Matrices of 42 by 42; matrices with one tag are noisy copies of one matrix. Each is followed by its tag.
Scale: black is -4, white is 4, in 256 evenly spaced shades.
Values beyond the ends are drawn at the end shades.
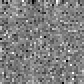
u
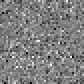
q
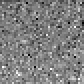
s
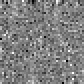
u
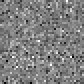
q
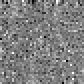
u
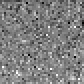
s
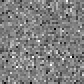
q
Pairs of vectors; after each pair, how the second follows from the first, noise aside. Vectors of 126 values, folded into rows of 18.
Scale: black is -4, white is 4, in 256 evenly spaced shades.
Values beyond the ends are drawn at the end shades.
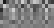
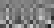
reversed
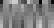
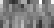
negated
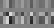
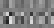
negated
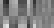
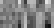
reversed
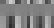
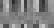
reversed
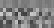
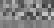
reversed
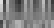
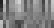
negated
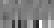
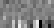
negated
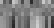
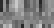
reversed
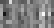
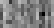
negated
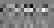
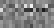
negated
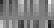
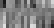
reversed
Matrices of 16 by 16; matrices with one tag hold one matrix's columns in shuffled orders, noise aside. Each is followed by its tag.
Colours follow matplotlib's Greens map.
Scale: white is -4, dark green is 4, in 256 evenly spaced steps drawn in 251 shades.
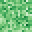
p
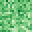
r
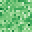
p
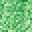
r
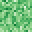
p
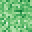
r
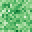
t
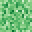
t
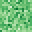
p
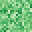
t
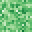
t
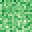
r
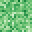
r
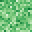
p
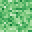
p
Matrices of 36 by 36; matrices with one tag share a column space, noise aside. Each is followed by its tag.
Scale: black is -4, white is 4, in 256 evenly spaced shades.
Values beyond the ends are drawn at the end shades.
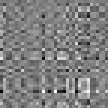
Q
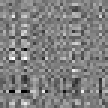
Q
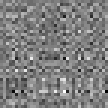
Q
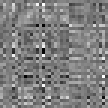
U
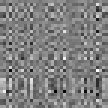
Q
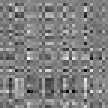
Q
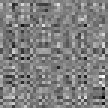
U
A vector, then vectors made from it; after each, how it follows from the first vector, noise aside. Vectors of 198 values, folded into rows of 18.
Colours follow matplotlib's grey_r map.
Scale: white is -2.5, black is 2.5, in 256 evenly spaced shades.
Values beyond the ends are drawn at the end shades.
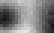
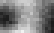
copied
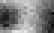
copied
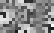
sign-scrambled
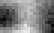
copied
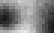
copied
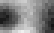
copied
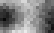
copied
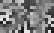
sign-scrambled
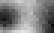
copied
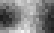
copied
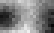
copied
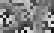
sign-scrambled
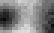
copied
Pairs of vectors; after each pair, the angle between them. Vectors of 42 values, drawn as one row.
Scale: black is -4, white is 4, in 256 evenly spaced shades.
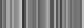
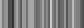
partly opposed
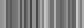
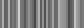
orthogonal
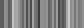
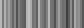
partly opposed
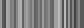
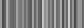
partly aligned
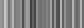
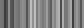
nearly opposite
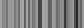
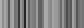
partly aligned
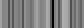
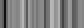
partly opposed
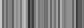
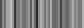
partly opposed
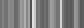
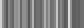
orthogonal
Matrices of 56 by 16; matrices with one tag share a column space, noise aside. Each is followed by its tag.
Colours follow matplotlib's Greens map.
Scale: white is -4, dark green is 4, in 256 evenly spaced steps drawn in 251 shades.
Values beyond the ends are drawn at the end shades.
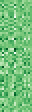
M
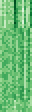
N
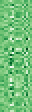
M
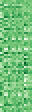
M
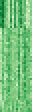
N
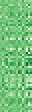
M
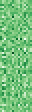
M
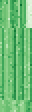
N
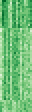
N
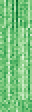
N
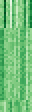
N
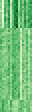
N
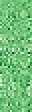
M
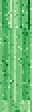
N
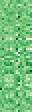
M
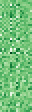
M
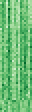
N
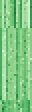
N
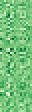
M
